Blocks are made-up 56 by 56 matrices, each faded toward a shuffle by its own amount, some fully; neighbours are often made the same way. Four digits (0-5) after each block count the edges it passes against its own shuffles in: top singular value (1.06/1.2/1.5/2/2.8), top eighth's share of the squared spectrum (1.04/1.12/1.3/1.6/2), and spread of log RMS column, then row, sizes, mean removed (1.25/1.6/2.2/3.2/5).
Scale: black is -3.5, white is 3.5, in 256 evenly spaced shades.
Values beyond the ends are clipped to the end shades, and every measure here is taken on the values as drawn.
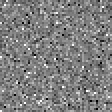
0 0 0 0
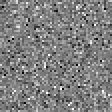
1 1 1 0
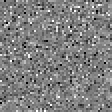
0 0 0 0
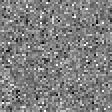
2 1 1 0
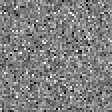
1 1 1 0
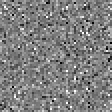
2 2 2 0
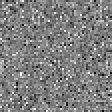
0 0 0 0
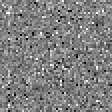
1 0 0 0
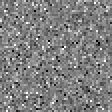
0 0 0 0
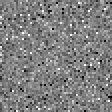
0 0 0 0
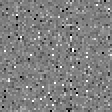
2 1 0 0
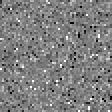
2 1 0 0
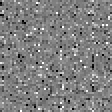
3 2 1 0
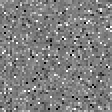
1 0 0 0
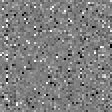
3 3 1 0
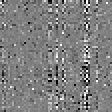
4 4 3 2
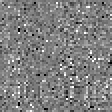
3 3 1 1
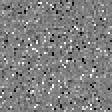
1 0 0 0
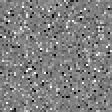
1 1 0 0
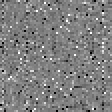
3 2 1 0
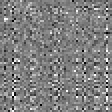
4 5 3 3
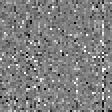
3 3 2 1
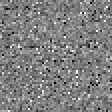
1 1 1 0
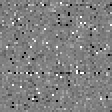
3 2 0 1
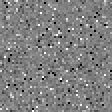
1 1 0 0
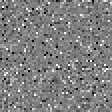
2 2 0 0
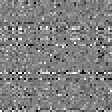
4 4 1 3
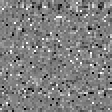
3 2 0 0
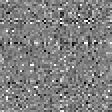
4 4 1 2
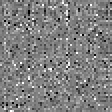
4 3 2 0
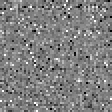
1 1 0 1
